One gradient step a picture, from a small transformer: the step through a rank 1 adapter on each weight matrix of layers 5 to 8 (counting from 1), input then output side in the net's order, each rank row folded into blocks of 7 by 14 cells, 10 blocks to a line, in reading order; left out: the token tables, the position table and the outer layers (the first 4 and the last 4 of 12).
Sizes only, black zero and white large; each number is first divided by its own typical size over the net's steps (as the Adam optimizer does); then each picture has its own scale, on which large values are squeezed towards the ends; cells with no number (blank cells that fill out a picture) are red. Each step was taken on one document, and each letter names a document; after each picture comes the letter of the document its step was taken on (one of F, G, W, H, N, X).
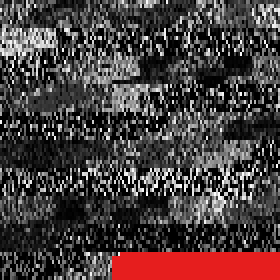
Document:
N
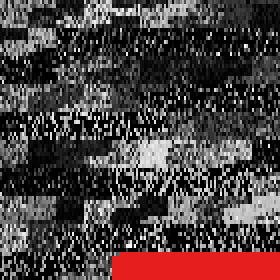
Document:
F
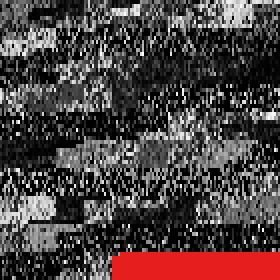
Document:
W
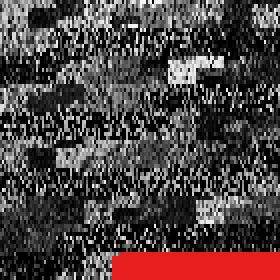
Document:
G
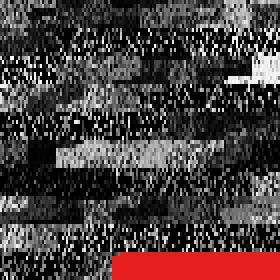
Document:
F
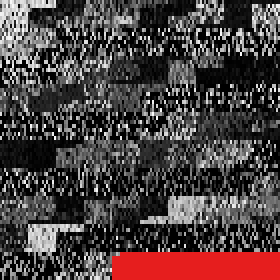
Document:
N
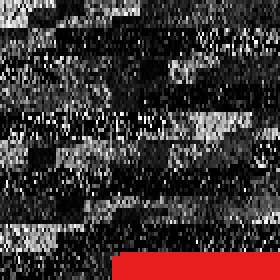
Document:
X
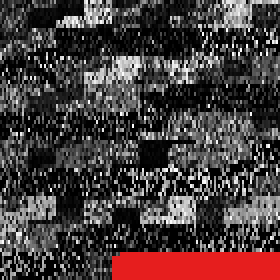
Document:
X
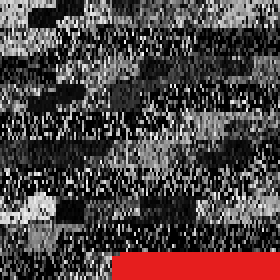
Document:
W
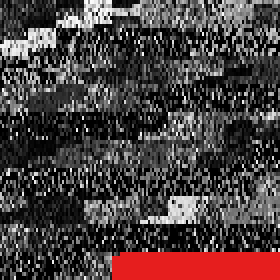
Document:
W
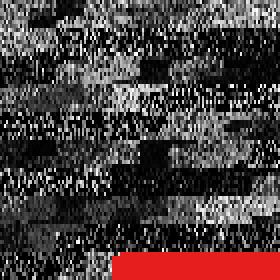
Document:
N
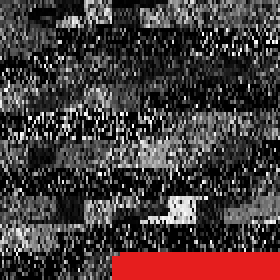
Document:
X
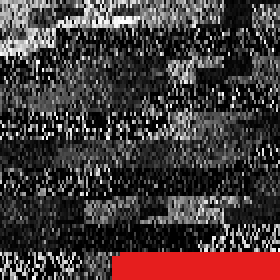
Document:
W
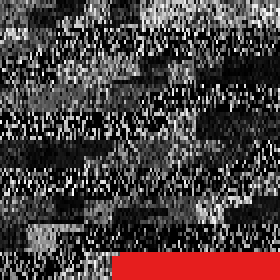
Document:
N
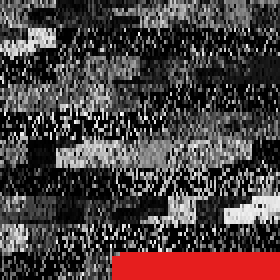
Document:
F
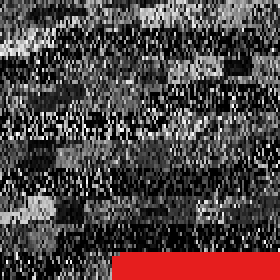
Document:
W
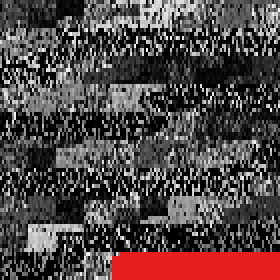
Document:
G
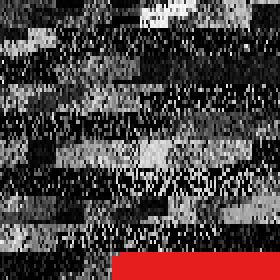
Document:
F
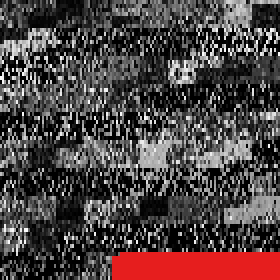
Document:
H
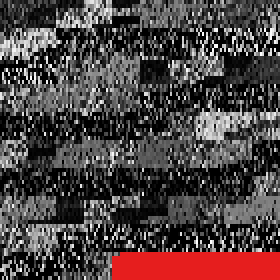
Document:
H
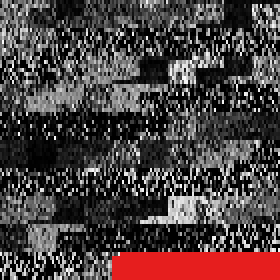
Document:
N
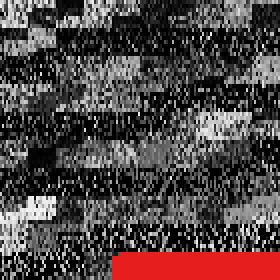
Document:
F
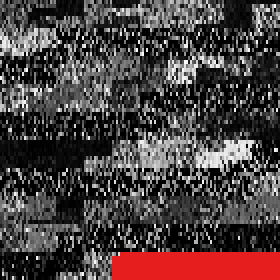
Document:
H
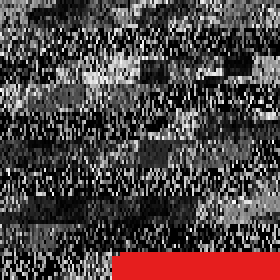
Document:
G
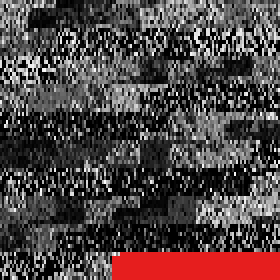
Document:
N
